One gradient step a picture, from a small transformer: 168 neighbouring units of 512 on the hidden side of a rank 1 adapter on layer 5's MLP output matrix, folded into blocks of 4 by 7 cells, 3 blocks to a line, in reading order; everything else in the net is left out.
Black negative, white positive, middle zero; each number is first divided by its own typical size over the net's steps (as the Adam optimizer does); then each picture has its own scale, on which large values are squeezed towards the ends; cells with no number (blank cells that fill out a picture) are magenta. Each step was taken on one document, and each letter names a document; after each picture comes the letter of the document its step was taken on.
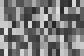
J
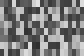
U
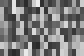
U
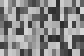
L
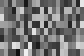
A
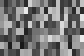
L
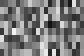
J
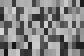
A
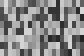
L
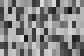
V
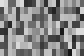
L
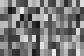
V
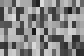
V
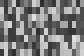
V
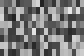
V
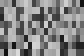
A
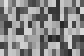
L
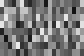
L
